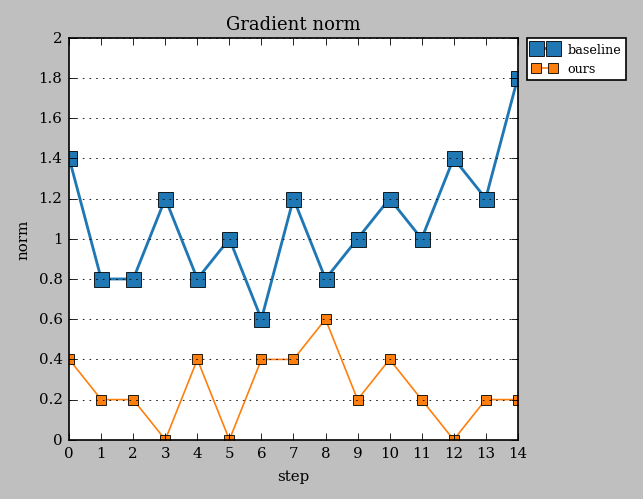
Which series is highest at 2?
baseline
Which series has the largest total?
baseline
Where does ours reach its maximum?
8
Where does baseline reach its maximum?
14
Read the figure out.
Title: Gradient norm
x-axis: step, ticks 0 1 2 3 4 5 6 7 8 9 10 11 12 13 14
y-axis: norm, ticks 0 0.2 0.4 0.6 0.8 1 1.2 1.4 1.6 1.8 2
Legend: baseline, ours
Values:
baseline: 1.4 0.8 0.8 1.2 0.8 1 0.6 1.2 0.8 1 1.2 1 1.4 1.2 1.8
ours: 0.4 0.2 0.2 0 0.4 0 0.4 0.4 0.6 0.2 0.4 0.2 0 0.2 0.2
